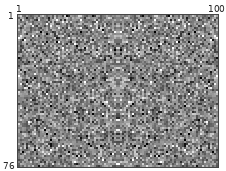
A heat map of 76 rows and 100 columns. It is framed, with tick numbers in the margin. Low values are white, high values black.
Odd rows or columns: none. Mirror symmetry: left to right. Average level on the scale: 50%. Grain: fine. Seam: none.
